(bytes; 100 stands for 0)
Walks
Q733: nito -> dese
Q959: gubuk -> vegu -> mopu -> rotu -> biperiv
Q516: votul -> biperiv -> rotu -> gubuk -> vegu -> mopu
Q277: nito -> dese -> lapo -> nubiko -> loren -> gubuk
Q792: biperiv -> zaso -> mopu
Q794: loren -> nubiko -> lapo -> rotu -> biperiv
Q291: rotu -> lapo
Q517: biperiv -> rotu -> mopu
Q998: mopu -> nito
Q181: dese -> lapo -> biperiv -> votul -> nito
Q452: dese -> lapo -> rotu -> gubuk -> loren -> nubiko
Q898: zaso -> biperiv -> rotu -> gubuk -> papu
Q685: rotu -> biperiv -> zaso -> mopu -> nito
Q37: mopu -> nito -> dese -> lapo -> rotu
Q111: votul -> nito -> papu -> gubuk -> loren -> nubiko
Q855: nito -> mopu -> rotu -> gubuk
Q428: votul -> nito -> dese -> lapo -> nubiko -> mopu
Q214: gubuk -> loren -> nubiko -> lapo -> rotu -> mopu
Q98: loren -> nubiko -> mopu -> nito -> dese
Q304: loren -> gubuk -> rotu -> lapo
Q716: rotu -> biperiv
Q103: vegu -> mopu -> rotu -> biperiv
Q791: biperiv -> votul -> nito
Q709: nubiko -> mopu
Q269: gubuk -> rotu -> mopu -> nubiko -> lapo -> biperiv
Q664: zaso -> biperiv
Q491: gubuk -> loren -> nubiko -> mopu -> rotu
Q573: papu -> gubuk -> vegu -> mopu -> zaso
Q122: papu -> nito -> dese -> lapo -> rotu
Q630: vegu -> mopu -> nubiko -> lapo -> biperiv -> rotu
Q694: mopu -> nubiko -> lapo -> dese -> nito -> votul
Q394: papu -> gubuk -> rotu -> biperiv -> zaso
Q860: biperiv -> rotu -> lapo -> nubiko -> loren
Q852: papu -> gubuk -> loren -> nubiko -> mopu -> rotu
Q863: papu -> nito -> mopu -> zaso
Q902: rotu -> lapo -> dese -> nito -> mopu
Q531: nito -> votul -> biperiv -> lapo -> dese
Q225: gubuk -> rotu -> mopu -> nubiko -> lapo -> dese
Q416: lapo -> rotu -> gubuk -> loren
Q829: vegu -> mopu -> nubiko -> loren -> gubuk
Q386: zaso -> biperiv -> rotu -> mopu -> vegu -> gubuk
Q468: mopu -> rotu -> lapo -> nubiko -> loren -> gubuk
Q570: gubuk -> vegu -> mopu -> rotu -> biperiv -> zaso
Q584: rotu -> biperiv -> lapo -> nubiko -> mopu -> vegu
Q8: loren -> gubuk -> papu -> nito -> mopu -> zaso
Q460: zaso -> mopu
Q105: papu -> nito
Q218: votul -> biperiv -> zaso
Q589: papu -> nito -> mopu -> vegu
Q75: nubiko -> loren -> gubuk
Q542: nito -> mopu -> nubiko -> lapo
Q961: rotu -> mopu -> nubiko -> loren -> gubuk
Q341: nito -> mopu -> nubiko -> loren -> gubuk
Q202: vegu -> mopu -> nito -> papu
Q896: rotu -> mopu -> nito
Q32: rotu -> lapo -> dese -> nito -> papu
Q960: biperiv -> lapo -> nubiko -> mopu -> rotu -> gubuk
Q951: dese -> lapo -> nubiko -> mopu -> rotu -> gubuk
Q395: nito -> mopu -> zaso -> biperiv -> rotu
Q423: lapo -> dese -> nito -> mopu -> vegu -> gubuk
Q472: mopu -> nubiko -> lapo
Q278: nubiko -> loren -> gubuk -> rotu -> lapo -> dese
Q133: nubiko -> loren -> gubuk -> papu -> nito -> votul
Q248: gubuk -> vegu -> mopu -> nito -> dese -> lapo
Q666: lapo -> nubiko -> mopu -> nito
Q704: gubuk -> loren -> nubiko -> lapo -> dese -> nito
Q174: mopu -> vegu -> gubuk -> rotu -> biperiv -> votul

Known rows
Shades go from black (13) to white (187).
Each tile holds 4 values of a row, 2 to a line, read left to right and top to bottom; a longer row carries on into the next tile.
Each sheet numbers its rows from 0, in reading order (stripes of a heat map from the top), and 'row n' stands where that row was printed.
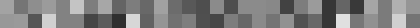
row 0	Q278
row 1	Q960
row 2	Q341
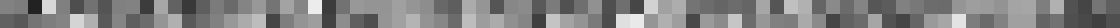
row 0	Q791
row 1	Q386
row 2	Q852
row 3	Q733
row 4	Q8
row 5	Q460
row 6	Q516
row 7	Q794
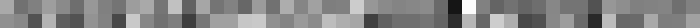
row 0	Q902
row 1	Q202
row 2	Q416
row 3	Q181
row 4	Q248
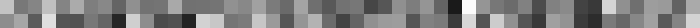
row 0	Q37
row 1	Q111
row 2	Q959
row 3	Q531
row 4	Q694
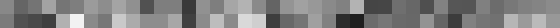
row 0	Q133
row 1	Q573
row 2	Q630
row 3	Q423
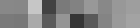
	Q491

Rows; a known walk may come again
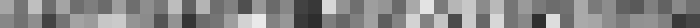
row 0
Q202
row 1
Q589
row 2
Q694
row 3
Q32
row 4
Q395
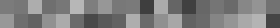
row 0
Q452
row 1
Q386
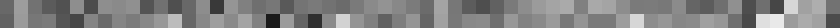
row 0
Q960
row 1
Q792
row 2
Q277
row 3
Q855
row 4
Q105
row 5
Q8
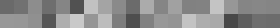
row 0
Q863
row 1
Q416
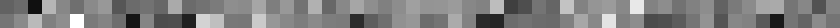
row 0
Q218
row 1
Q111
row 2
Q214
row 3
Q630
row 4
Q304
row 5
Q472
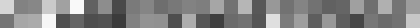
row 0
Q291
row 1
Q225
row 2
Q951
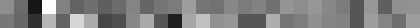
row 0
Q181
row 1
Q704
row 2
Q896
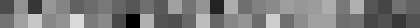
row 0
Q664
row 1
Q98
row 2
Q794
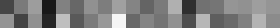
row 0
Q829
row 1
Q961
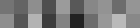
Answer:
Q709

